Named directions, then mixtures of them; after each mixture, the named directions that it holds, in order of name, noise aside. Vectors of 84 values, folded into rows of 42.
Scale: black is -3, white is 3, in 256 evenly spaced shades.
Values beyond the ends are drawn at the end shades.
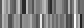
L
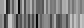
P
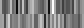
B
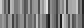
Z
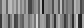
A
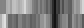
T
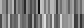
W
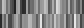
L, T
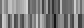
A, T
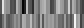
B, L, T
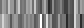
B, L, T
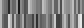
A, P, Z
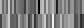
W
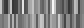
B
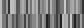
L, Z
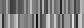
A, Z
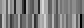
L, W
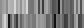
A, T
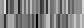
P, Z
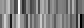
L, P, W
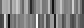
A, B, P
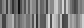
P, T, Z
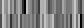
L, W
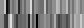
P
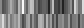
B, T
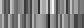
B, W, Z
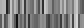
A, P, Z
